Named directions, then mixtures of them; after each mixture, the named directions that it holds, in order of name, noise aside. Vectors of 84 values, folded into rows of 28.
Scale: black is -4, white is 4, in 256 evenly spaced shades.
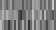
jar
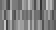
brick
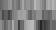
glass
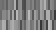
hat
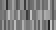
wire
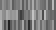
jar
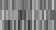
jar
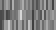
jar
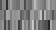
glass, jar, wire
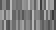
brick, jar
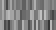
jar, wire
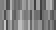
brick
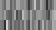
brick, hat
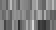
glass, jar, wire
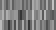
jar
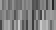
glass, jar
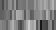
glass, hat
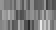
glass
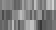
glass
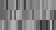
glass, hat, wire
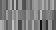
glass, hat, jar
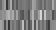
jar, wire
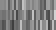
hat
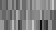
glass, hat, jar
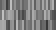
brick, hat, jar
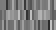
wire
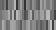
hat, wire
